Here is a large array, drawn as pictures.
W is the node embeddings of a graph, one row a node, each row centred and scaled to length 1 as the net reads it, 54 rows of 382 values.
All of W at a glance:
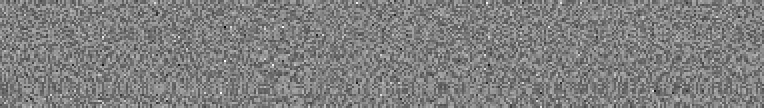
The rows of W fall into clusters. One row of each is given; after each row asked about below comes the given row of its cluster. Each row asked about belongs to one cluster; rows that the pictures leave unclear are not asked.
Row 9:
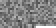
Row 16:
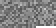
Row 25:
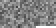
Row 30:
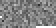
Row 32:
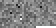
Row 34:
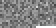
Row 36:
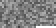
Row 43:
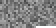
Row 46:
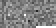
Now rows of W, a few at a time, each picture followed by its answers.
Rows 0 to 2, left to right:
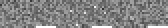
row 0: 43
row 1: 43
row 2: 9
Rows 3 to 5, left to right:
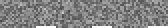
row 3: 16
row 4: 36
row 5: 30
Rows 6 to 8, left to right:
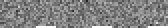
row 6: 25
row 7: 30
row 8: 34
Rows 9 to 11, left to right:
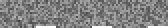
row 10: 32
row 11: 43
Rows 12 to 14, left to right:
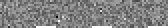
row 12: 46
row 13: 30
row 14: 16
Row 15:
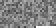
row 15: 32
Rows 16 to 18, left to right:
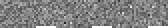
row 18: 32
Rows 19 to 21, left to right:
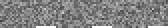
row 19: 16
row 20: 36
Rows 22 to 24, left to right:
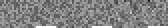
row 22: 43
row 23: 34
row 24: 36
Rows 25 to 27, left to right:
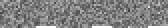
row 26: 9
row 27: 34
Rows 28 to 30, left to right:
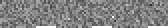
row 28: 34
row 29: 30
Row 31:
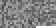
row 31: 46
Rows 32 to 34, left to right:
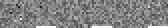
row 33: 9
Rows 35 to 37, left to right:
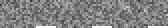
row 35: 43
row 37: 36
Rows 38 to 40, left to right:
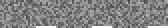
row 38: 30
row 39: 34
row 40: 34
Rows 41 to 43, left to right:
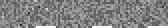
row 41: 43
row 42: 46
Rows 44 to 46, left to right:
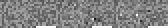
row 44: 46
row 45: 46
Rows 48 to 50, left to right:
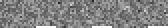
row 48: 32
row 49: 36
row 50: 36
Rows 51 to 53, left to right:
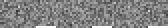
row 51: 25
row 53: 46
